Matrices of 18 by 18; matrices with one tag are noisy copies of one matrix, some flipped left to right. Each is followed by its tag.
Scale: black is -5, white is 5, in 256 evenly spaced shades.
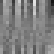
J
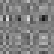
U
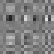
U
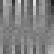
J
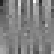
J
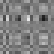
U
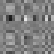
U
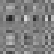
U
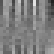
J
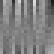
J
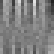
J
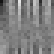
J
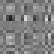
U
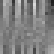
J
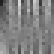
J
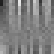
J
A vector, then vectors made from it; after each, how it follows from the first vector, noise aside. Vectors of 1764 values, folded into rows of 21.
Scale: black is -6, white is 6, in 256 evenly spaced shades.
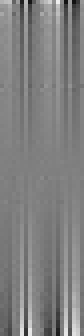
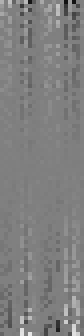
partly zeroed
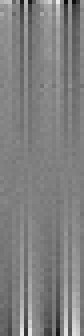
copied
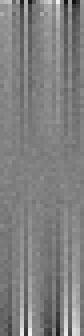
copied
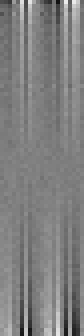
negated
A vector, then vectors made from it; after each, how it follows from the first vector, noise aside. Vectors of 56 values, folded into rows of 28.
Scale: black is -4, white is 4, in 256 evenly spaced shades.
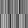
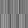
shrunk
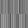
shrunk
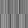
shrunk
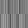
shrunk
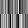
scaled up
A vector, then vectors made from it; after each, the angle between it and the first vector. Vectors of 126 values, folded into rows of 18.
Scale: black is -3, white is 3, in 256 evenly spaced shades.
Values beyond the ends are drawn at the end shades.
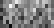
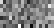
orthogonal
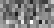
partly opposed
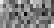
orthogonal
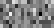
partly aligned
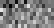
partly opposed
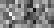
orthogonal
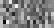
partly opposed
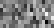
orthogonal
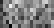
nearly parallel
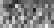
nearly opposite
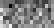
nearly opposite
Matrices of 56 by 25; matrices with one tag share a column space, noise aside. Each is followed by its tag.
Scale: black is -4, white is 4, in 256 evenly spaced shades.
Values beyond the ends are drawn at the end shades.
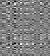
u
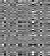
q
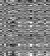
q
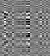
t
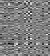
u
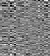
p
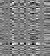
u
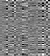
p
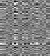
u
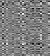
u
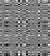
q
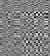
t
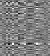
u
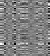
u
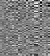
p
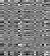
q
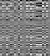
p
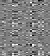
q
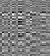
t
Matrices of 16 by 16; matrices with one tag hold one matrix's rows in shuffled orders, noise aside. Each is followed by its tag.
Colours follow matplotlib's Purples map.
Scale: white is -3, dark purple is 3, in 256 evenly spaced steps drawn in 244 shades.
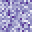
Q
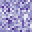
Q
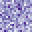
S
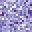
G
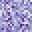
Q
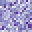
G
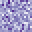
Q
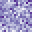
G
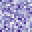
S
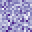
Q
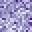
G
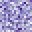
S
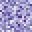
S
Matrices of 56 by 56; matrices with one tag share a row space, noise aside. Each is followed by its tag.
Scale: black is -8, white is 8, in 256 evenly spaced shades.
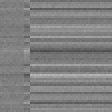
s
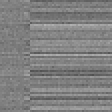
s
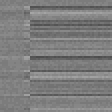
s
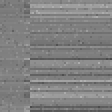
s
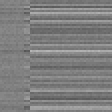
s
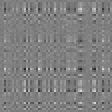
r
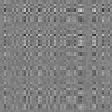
r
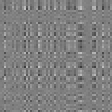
r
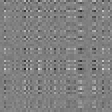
r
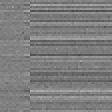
s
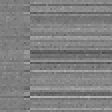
s
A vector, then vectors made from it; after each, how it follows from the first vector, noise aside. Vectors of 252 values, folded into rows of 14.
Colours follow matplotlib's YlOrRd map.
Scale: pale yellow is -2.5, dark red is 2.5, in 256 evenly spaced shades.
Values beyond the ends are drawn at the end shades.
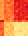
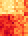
reversed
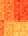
shrunk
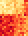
reversed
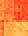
shrunk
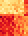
reversed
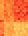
shrunk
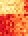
reversed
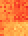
shrunk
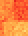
shrunk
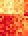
reversed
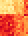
reversed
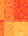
shrunk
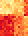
reversed
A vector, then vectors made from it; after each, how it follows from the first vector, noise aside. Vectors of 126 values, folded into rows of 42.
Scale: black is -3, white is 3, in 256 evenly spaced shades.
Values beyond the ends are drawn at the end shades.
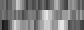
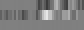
partly zeroed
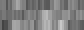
shrunk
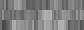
shrunk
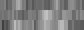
shrunk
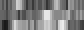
copied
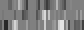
partly zeroed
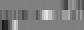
partly zeroed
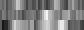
copied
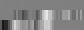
partly zeroed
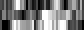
scaled up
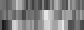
copied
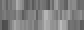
shrunk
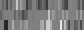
partly zeroed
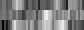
copied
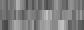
shrunk
